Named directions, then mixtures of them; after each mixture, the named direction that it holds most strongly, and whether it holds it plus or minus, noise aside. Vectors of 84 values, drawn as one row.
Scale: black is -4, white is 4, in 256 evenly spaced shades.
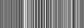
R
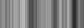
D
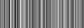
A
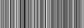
A, minus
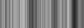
D, plus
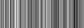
A, minus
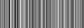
A, plus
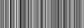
A, minus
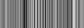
R, minus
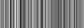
A, minus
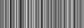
A, minus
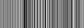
R, minus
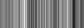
D, plus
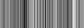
D, minus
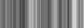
D, minus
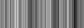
D, plus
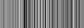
R, minus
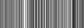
R, plus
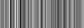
A, minus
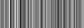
A, minus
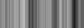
D, plus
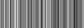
A, minus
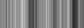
D, plus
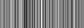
R, minus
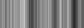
D, plus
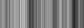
D, plus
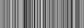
R, minus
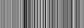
R, minus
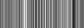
R, plus
